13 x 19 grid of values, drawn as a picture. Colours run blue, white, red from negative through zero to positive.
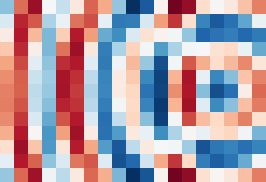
Concentric rings centre on the middle right. The histogram is flat. The middle left is the smoothest part.
